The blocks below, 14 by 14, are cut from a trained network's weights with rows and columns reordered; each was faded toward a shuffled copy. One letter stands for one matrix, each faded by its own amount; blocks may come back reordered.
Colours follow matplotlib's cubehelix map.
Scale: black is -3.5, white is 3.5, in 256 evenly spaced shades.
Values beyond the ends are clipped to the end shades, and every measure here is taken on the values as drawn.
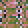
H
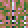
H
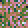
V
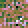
V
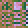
H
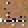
V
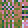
H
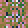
H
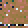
V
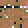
V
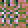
H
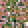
V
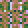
H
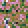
V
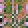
H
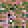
V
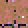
V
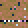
V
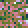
V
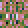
H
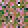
V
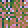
H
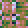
H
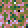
V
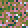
V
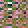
H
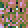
H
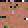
V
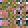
H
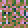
H
